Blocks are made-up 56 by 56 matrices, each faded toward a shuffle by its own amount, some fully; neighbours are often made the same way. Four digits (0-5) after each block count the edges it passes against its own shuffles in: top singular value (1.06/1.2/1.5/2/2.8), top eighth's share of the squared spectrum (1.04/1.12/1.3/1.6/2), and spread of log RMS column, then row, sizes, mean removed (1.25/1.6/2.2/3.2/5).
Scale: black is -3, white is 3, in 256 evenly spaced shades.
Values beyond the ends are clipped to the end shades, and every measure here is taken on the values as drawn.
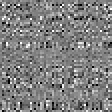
4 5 3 3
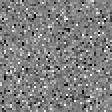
0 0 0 0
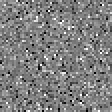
2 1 0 0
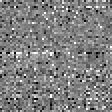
4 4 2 2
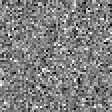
2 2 0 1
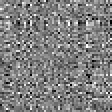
4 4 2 3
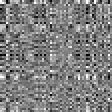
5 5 4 4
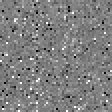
1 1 1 0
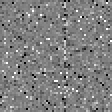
2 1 0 0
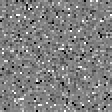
0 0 0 0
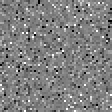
0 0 0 0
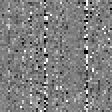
3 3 3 0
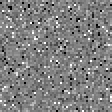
0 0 0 0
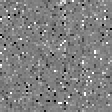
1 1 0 0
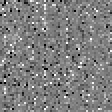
1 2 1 0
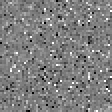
1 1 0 0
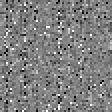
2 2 2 0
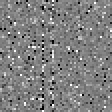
2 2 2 0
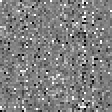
2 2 2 0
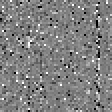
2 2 2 0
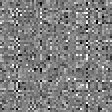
4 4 3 3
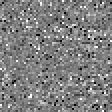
2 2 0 1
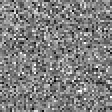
2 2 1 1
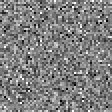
2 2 0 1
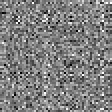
4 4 2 2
